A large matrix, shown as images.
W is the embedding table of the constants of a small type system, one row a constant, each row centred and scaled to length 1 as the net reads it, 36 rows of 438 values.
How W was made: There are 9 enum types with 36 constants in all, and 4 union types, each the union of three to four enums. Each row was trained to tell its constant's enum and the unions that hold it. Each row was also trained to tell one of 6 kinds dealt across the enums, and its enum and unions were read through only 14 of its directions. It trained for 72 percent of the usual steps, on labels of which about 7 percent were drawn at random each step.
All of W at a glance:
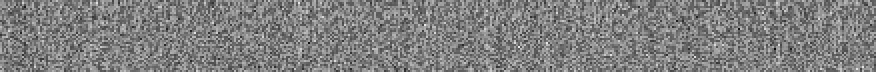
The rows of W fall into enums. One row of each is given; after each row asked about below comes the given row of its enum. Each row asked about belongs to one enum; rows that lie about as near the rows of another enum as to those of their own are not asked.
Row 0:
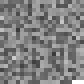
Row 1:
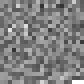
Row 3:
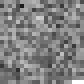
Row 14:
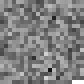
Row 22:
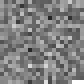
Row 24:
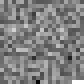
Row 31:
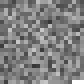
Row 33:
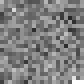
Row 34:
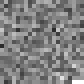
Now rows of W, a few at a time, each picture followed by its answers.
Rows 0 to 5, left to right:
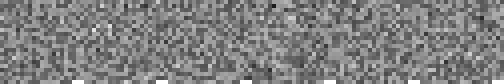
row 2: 1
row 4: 24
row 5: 3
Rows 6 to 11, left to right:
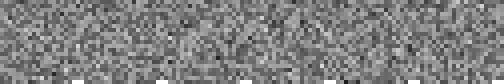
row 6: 0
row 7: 0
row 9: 24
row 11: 24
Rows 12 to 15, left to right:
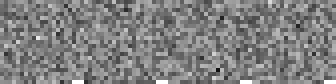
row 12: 33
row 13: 0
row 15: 14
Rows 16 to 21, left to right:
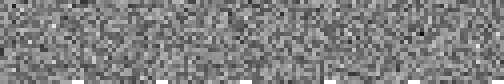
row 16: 1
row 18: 1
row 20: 1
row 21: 14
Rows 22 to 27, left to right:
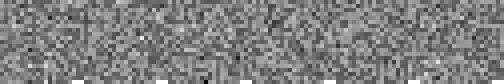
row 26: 3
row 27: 22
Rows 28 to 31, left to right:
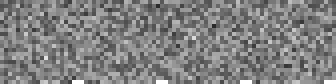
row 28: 0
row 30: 14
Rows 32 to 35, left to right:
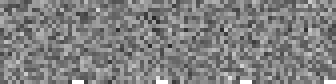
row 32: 24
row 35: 34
